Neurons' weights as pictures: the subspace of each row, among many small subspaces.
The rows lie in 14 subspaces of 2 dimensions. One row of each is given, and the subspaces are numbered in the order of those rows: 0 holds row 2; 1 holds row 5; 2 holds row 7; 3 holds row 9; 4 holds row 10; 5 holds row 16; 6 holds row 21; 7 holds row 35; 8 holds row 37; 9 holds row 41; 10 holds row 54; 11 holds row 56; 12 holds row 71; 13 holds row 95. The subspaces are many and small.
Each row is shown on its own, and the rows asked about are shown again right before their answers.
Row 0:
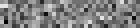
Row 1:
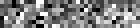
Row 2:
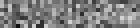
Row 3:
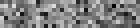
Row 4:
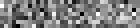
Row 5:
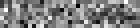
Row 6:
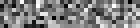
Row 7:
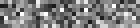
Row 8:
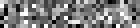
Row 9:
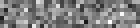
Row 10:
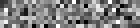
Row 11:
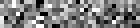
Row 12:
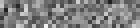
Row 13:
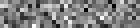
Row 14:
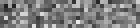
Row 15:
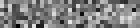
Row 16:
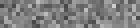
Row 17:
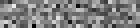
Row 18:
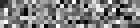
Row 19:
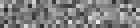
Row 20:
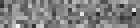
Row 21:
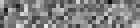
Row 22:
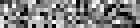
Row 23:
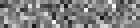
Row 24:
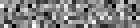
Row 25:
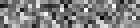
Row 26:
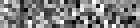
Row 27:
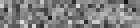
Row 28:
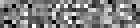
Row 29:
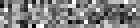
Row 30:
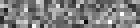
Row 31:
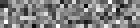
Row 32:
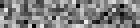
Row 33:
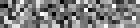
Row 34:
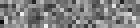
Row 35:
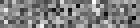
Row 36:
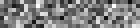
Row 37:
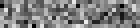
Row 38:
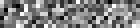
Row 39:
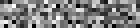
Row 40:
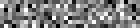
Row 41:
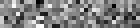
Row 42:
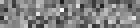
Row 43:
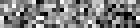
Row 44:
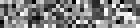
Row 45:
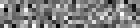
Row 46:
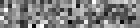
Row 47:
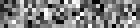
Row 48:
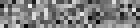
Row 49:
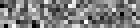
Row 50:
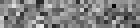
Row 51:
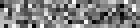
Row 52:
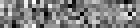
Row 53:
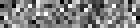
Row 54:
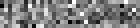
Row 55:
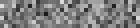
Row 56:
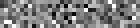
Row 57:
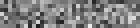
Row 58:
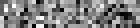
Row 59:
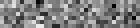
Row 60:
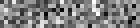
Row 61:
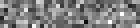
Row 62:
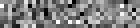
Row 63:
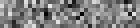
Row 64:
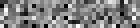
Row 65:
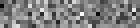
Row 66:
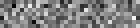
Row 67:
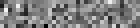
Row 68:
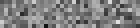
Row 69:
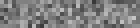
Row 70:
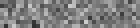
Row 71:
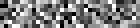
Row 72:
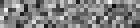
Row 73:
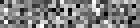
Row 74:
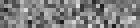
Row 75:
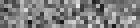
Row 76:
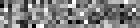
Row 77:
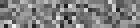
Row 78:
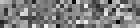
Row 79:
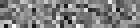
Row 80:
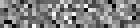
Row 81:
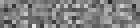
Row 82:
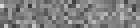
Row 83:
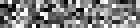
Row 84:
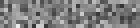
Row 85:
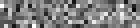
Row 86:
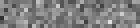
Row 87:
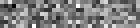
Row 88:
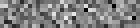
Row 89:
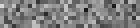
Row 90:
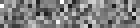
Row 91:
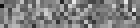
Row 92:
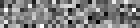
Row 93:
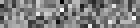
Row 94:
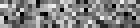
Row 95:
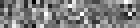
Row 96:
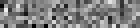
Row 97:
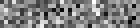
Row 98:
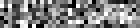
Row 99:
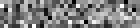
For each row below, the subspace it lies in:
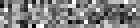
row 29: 10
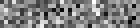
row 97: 7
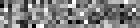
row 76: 10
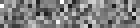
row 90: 1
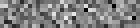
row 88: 11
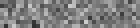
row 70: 3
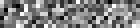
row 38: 6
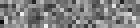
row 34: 4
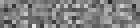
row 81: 11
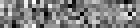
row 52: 13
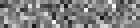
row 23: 2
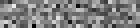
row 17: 12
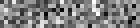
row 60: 7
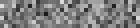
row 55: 8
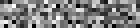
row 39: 12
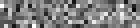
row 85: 8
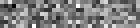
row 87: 12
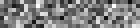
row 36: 6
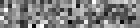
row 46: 10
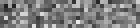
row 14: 11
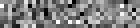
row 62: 10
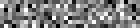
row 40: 5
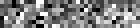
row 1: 9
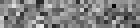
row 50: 9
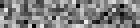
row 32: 8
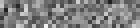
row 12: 6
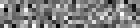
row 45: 5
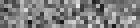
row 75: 13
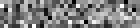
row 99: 1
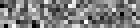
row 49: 3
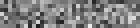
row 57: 0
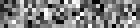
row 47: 13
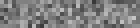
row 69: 10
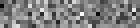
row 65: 0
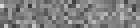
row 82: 8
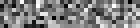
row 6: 6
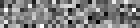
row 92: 7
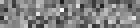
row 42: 1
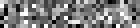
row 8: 9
